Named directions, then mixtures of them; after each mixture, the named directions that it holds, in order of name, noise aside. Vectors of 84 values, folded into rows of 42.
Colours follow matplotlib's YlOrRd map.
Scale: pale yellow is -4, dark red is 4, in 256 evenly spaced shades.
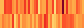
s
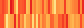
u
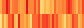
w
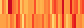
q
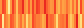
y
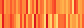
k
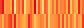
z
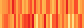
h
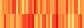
h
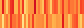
q, y, z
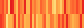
u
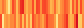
y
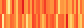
y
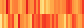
w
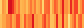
h, q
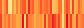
k, q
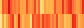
q, w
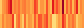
k, q, s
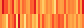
u, w, z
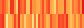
u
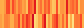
h, k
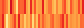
u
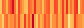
h, q, y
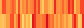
q, w, y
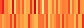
z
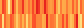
y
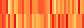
q, u, z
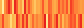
k, y, z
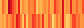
q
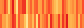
s, u, y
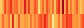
s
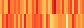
k, q, u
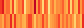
z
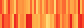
w, y, z
